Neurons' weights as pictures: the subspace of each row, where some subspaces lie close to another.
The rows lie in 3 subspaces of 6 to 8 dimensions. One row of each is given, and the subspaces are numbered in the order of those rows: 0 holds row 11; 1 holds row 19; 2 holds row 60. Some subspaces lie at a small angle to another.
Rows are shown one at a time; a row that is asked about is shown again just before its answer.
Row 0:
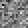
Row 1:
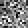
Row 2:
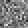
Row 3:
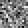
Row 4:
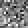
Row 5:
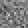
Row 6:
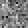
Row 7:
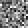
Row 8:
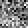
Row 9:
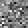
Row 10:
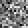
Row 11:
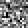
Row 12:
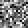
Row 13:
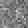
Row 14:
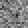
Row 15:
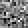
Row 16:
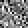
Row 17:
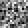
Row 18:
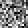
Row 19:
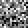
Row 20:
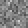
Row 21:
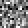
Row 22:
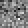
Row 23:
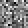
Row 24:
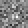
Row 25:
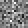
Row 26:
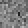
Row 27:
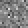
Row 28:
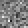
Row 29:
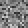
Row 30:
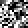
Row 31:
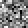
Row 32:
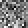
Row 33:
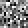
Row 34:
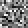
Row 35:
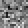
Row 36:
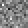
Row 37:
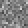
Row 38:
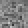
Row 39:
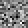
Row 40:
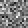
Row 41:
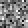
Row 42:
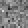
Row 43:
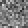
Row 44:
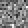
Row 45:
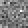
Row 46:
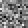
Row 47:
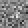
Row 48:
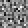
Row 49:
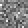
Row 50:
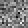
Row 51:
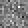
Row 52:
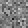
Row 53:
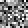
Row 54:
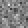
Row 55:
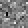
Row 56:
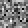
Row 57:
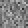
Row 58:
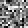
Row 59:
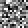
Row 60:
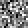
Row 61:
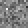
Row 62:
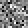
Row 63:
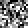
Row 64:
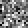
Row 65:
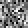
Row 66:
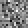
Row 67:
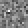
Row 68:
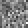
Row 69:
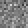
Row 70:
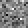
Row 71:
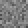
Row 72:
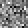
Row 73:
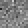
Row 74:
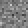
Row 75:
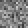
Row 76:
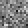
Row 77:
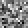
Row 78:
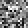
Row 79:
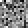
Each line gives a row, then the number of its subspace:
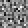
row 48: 0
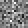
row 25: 2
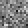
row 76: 1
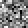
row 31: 1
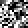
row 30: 0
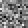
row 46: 1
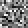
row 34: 0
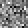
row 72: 2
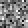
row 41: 1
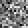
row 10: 2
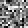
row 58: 0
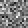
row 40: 2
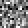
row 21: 0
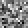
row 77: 0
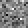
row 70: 1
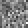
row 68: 1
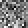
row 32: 1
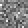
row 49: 2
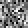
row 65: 1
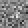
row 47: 1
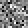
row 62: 2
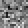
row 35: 0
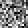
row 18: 2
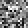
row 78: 0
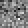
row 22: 1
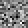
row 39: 1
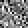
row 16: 2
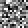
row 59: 0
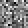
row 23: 2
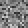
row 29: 2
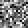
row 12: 1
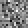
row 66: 1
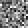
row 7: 2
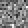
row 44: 1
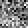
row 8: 1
